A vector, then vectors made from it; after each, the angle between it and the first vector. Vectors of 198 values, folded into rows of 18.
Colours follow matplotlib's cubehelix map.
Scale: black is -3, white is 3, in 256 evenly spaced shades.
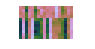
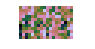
partly aligned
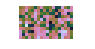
partly opposed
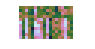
nearly opposite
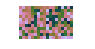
orthogonal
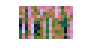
nearly parallel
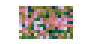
partly opposed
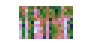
nearly opposite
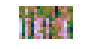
nearly opposite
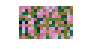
partly aligned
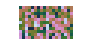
partly opposed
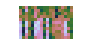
nearly opposite
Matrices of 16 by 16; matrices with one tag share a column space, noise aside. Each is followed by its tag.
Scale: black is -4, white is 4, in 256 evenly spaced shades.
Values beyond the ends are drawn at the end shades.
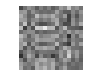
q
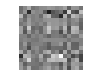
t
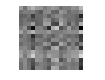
q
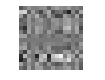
t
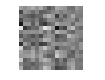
q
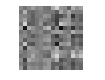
q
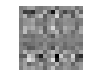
t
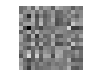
q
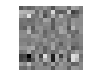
t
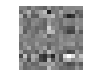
t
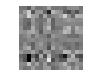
t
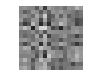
q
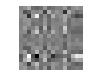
t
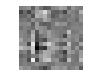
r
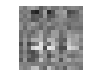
r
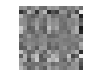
t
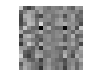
q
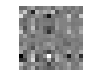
t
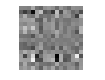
t
